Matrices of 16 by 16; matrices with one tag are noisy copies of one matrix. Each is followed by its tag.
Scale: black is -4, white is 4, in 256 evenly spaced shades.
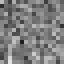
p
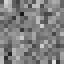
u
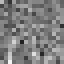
p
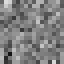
u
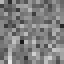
p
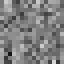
u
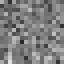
p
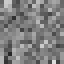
u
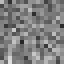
p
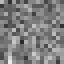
p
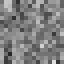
u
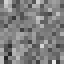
u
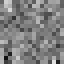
u
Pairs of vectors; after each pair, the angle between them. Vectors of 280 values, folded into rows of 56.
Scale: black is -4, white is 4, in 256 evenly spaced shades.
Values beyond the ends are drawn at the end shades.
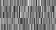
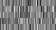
nearly opposite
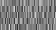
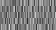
nearly parallel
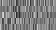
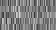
nearly opposite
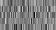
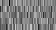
orthogonal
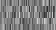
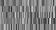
partly opposed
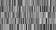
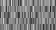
partly aligned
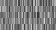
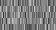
orthogonal
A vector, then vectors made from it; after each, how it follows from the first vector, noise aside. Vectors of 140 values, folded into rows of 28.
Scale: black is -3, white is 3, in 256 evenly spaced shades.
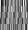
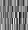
wrapped around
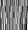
reversed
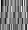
copied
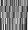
reversed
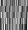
reversed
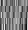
reversed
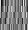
copied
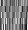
reversed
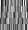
copied
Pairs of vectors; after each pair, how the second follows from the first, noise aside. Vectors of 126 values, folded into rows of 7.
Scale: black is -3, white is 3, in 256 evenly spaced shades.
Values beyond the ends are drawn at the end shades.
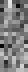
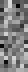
copied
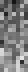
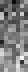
copied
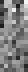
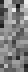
copied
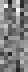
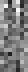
copied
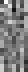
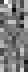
copied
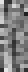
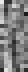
copied
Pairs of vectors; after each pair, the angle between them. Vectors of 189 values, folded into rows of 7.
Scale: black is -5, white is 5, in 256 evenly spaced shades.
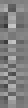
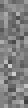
partly opposed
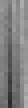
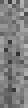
partly aligned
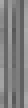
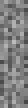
partly opposed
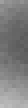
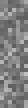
orthogonal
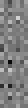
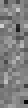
orthogonal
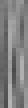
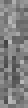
partly aligned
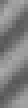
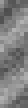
nearly opposite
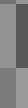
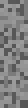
orthogonal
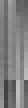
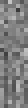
partly aligned
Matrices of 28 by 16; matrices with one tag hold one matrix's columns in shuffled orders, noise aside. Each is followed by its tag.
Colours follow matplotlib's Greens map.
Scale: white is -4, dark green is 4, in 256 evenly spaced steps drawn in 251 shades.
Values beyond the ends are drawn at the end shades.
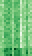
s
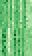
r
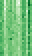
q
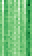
q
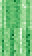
r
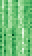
r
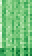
s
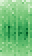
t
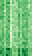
s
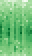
t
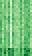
s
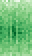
t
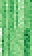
r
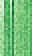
q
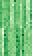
r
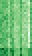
s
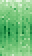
t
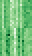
r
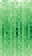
t
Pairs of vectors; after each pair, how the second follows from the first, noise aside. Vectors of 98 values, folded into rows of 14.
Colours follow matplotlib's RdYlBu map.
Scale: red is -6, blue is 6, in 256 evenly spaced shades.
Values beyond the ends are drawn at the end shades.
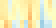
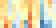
scaled up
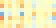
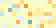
shuffled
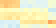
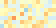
shuffled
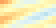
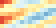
scaled up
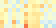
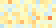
shuffled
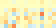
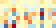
scaled up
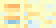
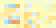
sign-scrambled
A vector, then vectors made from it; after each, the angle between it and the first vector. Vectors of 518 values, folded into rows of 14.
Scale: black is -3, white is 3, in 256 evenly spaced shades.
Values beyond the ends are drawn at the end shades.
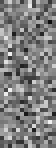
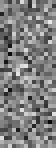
nearly opposite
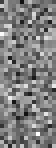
partly aligned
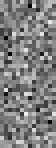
nearly opposite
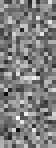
nearly opposite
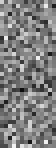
orthogonal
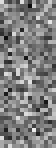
nearly opposite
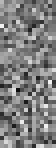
orthogonal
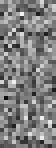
orthogonal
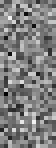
partly opposed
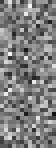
nearly parallel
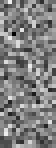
partly aligned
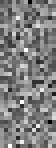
partly opposed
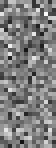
partly aligned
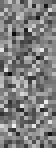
partly aligned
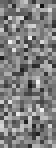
orthogonal
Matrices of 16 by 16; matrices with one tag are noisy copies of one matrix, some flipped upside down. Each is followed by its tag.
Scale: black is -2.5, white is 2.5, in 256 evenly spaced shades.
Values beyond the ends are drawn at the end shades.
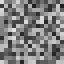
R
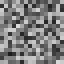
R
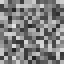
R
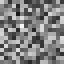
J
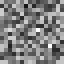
R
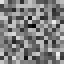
R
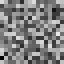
R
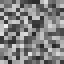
J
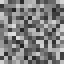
R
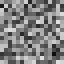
R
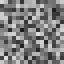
R
